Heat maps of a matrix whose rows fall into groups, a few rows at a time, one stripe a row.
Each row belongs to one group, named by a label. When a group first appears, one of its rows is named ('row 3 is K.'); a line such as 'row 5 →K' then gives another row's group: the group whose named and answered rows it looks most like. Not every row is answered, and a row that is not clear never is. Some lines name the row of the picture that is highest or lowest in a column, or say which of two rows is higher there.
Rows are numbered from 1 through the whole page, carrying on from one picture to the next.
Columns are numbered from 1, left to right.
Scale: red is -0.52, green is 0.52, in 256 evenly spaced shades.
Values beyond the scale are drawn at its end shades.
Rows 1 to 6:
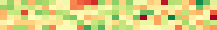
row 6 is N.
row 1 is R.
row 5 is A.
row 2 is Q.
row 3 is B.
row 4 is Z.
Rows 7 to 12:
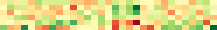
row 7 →R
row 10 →N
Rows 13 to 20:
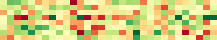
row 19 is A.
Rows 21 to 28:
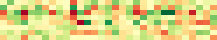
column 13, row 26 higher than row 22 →No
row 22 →Q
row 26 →Z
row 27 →R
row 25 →A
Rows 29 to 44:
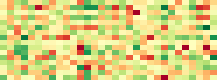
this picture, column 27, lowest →38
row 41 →R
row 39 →N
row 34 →R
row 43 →N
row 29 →N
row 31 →Q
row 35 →A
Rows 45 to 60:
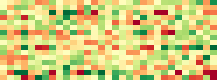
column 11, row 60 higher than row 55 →No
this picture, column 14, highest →59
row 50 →B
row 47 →Z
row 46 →N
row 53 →R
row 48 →B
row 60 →B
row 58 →Z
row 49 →Q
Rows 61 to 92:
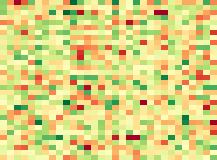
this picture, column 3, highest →82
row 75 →B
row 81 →Z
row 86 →N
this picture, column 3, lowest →61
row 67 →B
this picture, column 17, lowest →88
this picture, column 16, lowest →70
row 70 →R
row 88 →Q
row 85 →B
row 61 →A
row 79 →N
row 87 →B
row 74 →R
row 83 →A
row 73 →B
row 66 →R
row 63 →Z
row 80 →R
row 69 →Z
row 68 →R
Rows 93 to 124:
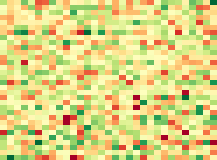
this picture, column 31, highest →93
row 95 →Q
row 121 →B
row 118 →N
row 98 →N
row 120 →Z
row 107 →R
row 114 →Q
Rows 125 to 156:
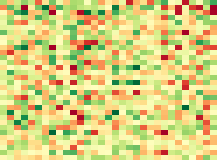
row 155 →Z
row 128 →R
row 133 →R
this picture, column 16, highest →148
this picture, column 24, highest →125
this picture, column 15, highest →127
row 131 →A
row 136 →Z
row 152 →B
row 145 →N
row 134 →N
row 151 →Z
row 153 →N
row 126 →B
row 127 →N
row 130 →Z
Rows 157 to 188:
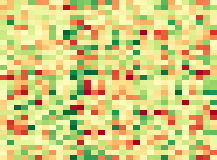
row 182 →A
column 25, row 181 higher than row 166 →No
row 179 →Z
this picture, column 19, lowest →172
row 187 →N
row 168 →R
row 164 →Z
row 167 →A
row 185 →Q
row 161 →Q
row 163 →Z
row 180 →B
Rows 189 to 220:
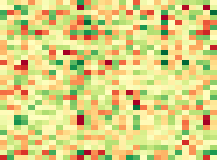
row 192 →Z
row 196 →R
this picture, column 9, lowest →191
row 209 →Q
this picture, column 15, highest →193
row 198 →B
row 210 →A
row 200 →N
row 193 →N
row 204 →N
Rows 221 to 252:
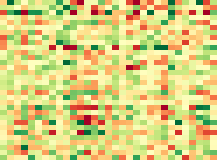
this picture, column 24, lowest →242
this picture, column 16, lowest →242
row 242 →R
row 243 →Z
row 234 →Q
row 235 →R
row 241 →N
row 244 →R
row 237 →Z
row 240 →Z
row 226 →Z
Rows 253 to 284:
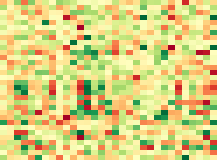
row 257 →N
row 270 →N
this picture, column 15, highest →270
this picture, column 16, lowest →279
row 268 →Q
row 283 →N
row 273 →A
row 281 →B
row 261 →Q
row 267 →B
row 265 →A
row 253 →B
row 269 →N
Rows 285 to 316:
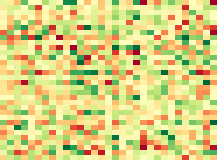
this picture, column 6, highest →292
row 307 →N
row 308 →Z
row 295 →Q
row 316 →B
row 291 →B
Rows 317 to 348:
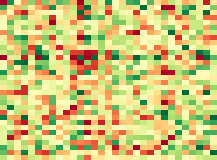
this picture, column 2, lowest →344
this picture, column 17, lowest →346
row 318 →Z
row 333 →R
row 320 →N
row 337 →Z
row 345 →R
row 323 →Q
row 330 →R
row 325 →N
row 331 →Z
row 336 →Z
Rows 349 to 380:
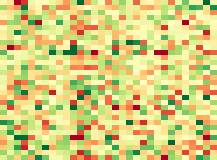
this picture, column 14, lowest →359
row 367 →N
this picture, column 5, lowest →376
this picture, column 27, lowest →353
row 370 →Q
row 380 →R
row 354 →R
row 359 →Z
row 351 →N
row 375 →Q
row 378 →B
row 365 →A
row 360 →R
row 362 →R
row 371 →Z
